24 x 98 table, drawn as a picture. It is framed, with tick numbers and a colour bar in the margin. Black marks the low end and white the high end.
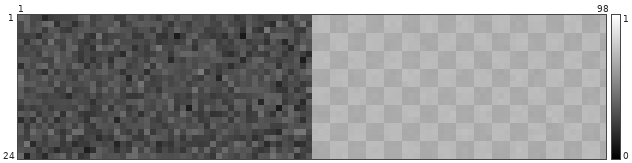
The table splits into one row of 2 panels. Panel 1,1: low, fine-grained. Panel 1,2: high, checkered, faint in contrast.
